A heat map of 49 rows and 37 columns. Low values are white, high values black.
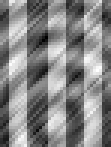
Rings: centred on the bottom middle. Slope: none. Stripes: upright, repeating 3 times.
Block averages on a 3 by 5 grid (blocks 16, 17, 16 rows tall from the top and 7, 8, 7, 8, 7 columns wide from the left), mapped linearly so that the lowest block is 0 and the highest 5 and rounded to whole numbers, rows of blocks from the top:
25253 | 24032 | 35153
